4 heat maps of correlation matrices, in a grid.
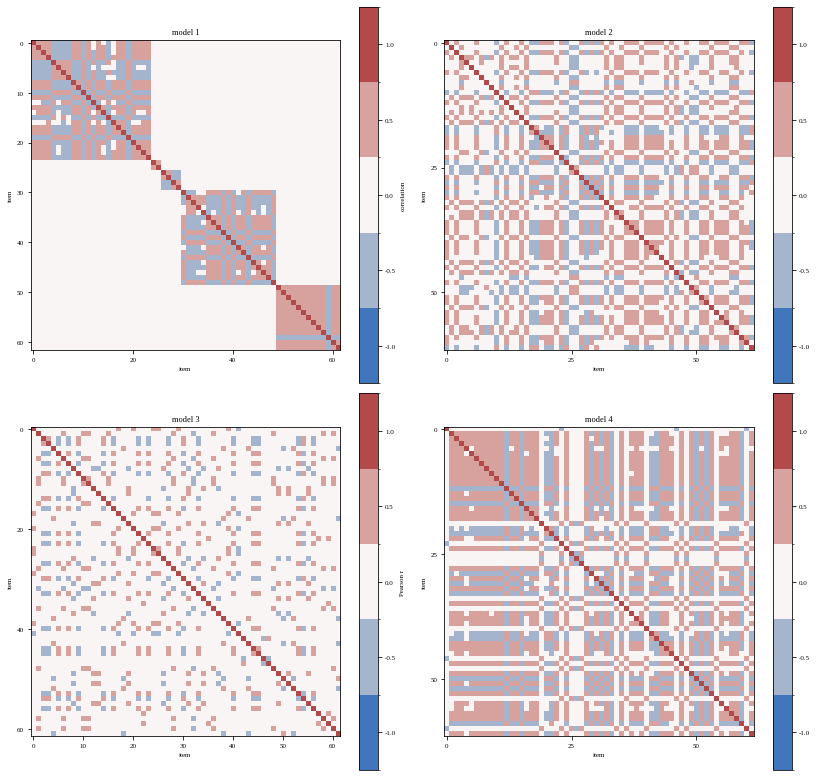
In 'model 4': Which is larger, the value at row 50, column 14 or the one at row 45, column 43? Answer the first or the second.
the second
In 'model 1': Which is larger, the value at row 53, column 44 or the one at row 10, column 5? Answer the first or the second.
the second
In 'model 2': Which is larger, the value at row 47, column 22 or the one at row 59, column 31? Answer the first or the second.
the second
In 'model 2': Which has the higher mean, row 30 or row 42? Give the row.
42
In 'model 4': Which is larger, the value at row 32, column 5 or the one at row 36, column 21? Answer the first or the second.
the first
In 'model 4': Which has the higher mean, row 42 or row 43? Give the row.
43
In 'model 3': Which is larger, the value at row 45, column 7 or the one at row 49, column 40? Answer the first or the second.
the first
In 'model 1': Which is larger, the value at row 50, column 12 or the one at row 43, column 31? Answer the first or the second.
the second
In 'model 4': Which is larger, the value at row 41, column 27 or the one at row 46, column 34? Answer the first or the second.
the second
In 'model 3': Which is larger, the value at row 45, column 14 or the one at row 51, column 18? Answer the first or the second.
the second
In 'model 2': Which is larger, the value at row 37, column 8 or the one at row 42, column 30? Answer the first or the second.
the first
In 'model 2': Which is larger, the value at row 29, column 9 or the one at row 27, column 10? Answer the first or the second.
the first
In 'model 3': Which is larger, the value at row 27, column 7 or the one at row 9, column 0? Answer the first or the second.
the first
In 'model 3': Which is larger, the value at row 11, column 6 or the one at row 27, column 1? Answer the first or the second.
the first
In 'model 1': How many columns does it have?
62
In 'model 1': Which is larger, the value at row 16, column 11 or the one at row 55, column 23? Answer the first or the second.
the first
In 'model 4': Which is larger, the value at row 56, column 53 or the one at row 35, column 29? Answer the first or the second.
the first
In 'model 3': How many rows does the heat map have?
62
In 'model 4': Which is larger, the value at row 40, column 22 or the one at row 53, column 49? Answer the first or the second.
the second
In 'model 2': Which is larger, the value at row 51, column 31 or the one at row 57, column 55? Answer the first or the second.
the first
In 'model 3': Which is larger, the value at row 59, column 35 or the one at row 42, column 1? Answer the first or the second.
the first
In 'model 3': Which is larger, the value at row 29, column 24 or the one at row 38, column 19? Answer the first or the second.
the first
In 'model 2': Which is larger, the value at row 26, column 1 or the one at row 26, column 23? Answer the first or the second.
the second
